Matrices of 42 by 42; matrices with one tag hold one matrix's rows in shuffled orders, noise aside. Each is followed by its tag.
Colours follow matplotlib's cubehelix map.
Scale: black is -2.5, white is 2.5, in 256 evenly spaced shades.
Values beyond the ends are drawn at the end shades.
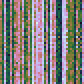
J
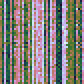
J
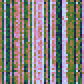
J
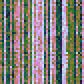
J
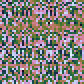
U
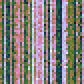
J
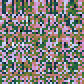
U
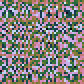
U
